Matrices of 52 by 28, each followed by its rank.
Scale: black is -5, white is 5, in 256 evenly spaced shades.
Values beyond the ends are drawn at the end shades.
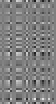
one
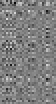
three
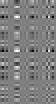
one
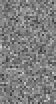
full rank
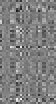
three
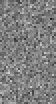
full rank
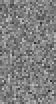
full rank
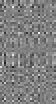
three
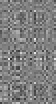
three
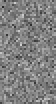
full rank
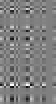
one
